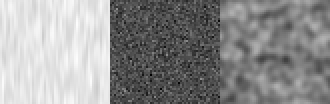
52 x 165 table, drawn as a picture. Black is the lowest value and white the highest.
It is made of 1 by 3 panels. Panel 1,1: very high, streaked downward, faint in contrast. Panel 1,2: low, fine-grained. Panel 1,3: middling, blotchy.
